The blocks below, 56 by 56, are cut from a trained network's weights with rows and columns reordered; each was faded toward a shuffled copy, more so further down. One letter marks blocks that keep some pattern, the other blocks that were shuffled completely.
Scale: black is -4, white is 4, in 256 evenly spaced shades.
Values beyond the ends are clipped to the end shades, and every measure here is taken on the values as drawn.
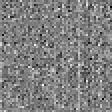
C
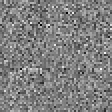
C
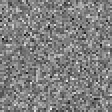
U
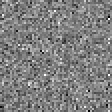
C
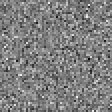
U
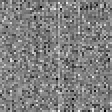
C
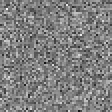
C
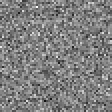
U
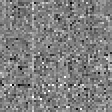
C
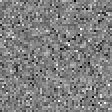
U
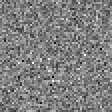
U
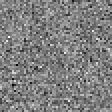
U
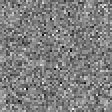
C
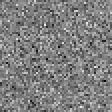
C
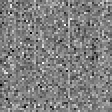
C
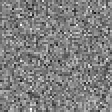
C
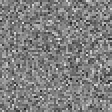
C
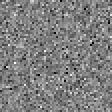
U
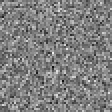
C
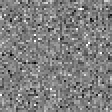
C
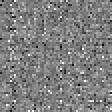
C
